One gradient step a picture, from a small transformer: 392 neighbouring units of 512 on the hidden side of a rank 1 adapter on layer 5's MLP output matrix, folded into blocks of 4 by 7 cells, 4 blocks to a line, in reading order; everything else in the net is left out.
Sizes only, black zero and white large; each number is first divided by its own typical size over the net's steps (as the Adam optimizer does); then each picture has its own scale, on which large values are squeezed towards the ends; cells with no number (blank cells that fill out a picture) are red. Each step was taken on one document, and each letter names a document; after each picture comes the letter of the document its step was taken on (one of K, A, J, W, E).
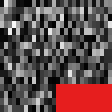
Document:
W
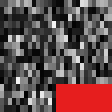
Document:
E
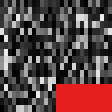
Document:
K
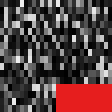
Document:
K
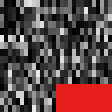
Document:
E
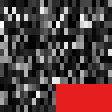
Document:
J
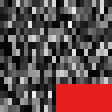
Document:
E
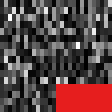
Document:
J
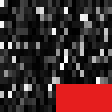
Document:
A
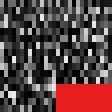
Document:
K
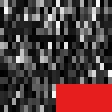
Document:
J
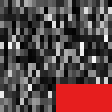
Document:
W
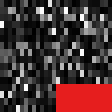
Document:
A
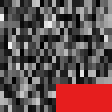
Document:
E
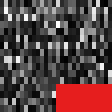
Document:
J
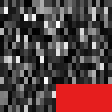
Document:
J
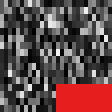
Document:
W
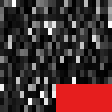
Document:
W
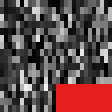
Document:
E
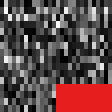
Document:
J
